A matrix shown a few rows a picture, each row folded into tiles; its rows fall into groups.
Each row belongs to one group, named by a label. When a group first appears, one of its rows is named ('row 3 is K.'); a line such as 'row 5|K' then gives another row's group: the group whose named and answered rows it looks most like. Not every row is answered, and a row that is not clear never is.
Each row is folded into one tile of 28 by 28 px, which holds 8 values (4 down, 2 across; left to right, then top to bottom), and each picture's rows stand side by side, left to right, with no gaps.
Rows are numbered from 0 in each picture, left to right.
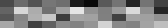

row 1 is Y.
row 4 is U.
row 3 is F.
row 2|U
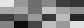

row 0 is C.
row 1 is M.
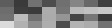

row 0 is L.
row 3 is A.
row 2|M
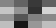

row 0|A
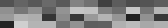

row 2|M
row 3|Y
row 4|M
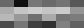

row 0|Y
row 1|Y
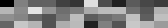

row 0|F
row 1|A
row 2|L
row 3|C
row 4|F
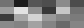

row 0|U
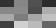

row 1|L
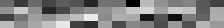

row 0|U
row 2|L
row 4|Y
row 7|L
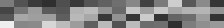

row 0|L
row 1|F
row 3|M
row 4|M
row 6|C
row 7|A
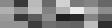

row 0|A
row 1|C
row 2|C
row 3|A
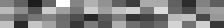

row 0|A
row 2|C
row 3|C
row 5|C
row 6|L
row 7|U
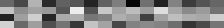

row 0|U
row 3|L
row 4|Y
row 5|U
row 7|Y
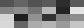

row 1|M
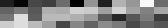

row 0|L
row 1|L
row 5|C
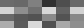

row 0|A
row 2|U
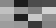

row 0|A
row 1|Y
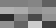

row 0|U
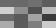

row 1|M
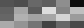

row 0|L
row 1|Y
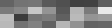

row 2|L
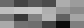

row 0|A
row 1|Y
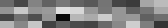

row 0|U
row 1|U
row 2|U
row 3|Y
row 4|F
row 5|C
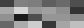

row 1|U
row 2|F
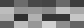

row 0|M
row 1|M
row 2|U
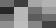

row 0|L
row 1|C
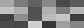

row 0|C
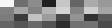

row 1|Y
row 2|C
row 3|C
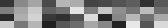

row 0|U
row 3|M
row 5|F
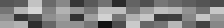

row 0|M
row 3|Y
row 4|F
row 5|M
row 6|U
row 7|Y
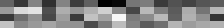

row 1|A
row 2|A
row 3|Y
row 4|F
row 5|Y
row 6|L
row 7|M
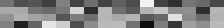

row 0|Y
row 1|F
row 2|U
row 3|L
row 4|L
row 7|L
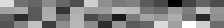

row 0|C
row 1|U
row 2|L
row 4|U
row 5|F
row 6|F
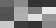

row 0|U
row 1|Y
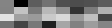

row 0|Y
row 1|Y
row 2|F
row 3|M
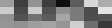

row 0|A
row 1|A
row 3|C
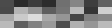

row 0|L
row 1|F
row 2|M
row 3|L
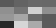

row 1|A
